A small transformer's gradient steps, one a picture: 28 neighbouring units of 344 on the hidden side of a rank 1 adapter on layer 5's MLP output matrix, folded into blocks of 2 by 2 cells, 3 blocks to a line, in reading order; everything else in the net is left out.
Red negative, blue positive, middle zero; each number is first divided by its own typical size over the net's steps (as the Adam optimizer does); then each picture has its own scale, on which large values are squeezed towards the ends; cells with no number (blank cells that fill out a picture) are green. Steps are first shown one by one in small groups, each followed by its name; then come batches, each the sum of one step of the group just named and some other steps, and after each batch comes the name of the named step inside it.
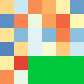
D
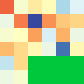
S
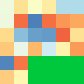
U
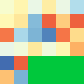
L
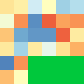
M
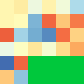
L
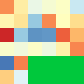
M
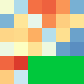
D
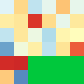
L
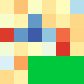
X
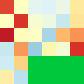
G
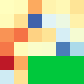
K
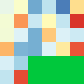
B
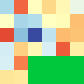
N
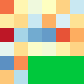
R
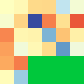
K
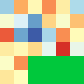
X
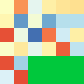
N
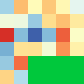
N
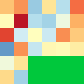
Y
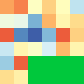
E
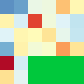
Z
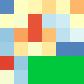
Y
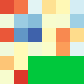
E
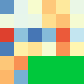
Z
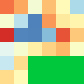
E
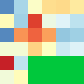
Z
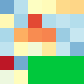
Z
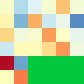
Z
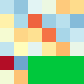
Z
